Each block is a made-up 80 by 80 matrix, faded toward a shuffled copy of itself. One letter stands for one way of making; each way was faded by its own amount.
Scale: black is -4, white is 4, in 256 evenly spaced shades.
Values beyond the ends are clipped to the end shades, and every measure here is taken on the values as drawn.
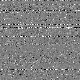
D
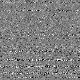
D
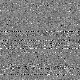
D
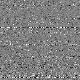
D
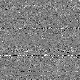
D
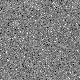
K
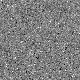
K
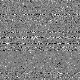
D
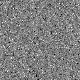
K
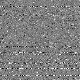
D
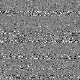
D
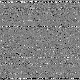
D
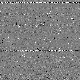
D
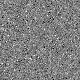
K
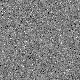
K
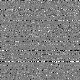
D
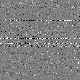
D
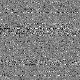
D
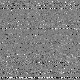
D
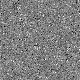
K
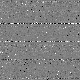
D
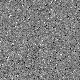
K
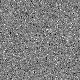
K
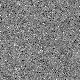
K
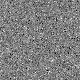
K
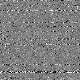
D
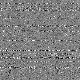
D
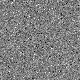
K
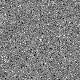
K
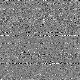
D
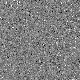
K
